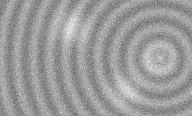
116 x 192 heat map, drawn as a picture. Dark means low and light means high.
Histogram: bell-shaped. Bumps: three. Rings: centred on the middle right. Odd rows or columns: none. Slope: none.
